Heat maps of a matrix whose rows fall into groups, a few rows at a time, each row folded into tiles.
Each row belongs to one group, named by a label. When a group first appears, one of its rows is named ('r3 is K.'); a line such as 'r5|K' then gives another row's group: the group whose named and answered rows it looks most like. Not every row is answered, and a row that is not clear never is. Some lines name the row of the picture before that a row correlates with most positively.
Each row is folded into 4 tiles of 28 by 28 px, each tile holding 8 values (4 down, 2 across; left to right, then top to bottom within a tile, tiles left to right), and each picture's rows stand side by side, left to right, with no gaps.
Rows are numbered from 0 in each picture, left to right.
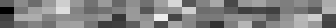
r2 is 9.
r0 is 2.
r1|2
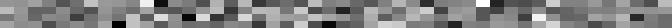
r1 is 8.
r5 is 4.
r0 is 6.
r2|2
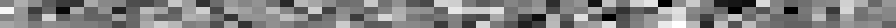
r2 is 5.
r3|4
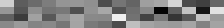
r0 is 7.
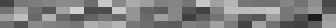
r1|6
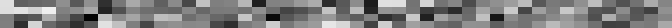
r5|6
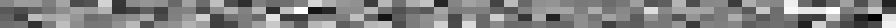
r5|8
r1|9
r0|4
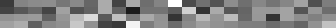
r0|9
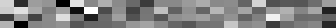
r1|7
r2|4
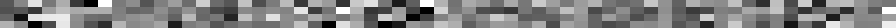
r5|6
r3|6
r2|2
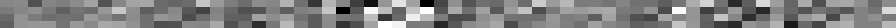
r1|6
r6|6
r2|4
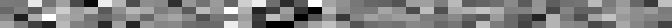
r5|4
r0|4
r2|6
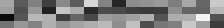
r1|9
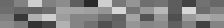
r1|2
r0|4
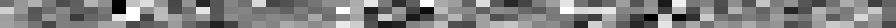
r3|6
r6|7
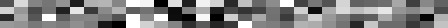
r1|8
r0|2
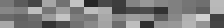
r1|9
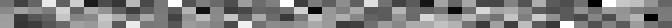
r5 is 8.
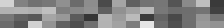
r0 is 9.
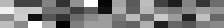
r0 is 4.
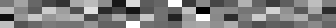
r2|5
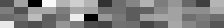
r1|4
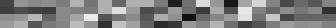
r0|9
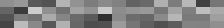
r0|8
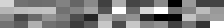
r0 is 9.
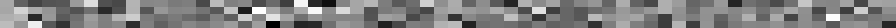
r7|2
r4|5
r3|6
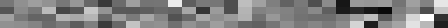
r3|9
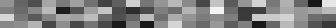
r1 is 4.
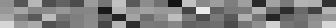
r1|5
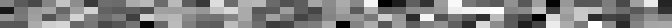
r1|4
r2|6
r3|8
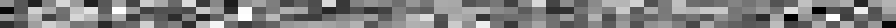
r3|9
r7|2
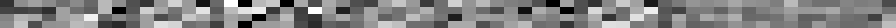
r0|9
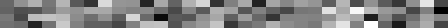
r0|4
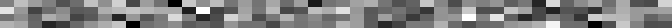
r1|5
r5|4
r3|6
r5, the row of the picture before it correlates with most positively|0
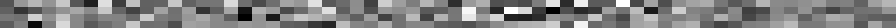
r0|4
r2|7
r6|6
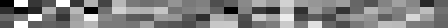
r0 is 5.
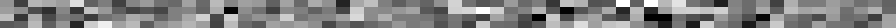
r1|9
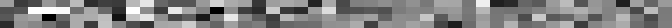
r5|5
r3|9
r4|8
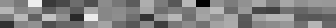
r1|8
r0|8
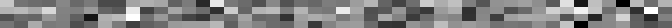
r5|5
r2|2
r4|7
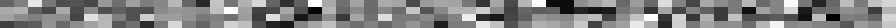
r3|2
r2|6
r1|4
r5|9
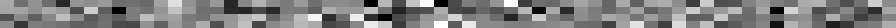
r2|9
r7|6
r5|2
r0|5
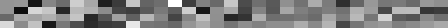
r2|7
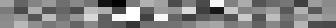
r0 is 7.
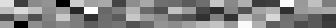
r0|5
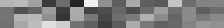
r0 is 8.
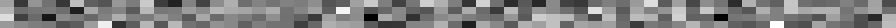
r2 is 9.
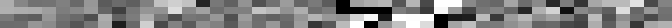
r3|9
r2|2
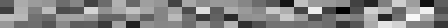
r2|5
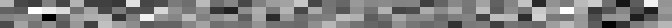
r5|6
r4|8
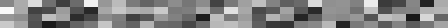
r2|6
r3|8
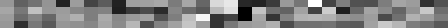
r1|9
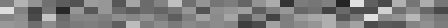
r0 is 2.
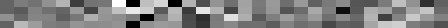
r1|5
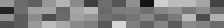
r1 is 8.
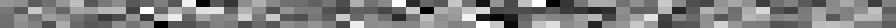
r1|8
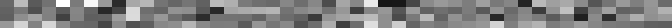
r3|8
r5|7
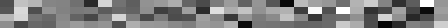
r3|6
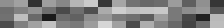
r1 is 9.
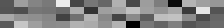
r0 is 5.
